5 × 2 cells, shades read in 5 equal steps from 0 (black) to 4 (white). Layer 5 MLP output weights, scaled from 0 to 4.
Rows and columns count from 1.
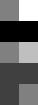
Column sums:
6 10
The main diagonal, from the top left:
2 0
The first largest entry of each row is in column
2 1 2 1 2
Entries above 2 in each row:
1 0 1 0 0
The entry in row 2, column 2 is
0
